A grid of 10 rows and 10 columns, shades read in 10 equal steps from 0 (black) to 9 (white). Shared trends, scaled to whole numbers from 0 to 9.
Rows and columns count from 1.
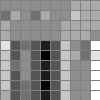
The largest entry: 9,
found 5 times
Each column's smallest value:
4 3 4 3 0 3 5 5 4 5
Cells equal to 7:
11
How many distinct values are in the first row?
2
